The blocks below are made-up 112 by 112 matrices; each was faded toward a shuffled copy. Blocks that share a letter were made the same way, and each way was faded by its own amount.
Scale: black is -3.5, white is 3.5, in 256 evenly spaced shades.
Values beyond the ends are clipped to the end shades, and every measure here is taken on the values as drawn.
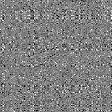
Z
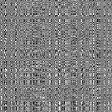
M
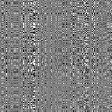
M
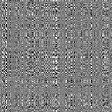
M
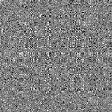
Z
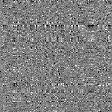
Z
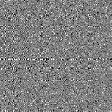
Z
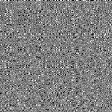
Z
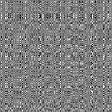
M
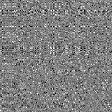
Z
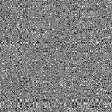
Z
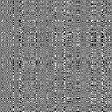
M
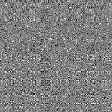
Z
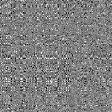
Z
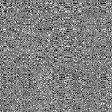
Z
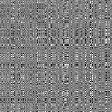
M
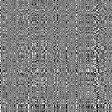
M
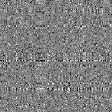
Z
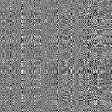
M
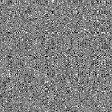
Z
